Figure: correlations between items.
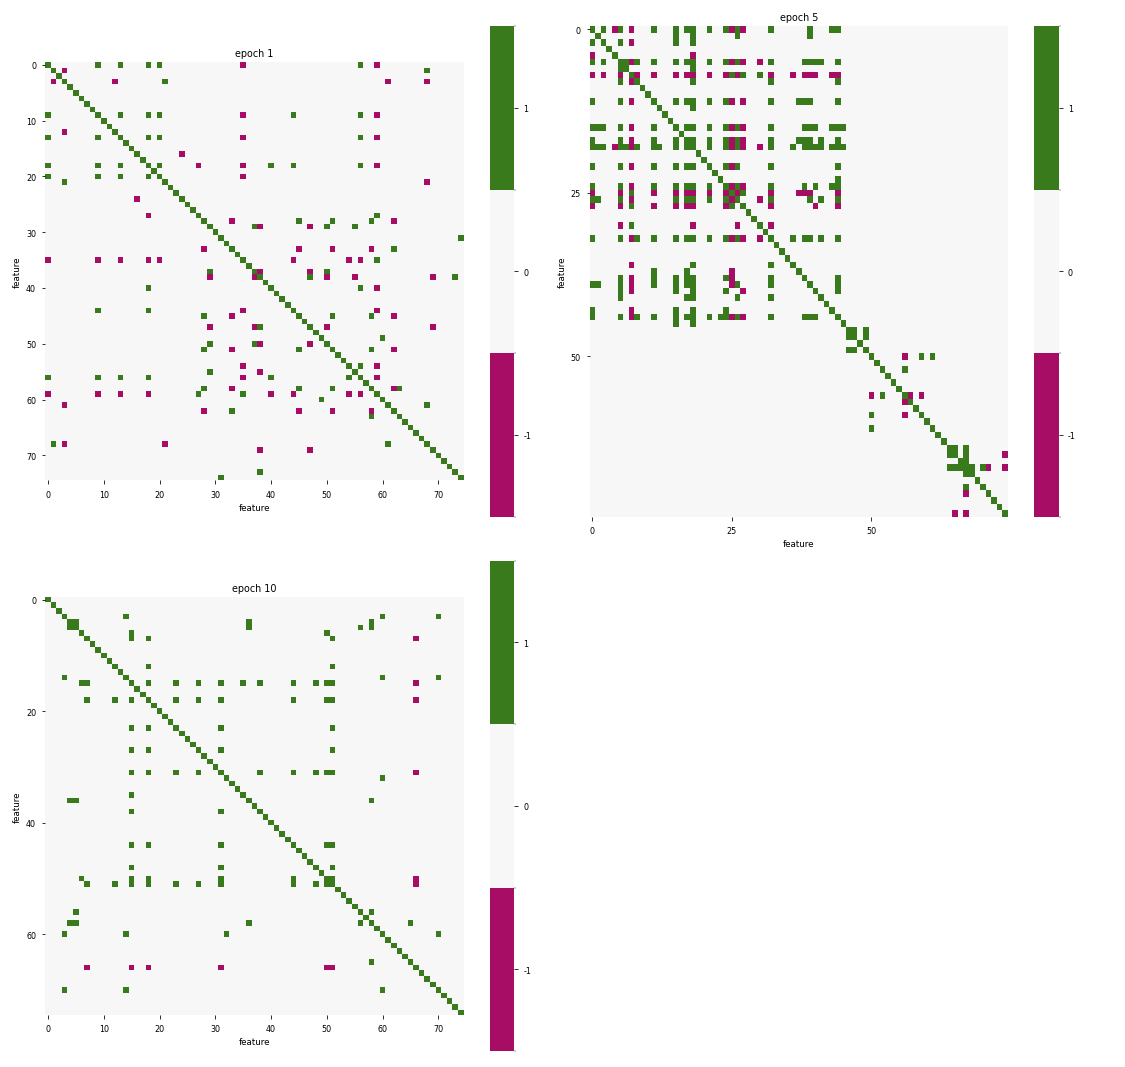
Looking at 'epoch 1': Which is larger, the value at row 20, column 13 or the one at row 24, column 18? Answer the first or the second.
the first
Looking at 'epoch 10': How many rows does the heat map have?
75
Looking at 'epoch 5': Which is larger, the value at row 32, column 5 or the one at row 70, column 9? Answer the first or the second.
the first
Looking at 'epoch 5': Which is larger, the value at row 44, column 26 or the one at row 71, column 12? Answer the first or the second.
the first
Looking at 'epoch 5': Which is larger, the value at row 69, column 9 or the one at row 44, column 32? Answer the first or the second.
the second
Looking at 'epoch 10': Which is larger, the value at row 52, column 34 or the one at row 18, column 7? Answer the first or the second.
the second
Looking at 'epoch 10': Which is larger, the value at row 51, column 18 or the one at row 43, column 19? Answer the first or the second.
the first
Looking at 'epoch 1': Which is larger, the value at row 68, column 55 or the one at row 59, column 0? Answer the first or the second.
the first
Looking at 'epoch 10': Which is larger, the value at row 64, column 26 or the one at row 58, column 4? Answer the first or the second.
the second
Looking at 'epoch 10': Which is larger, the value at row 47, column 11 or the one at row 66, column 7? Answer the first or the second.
the first
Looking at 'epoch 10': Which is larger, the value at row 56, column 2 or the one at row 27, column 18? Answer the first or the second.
the second
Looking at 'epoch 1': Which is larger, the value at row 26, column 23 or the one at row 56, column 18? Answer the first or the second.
the second
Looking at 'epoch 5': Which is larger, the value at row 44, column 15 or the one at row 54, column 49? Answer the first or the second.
the first
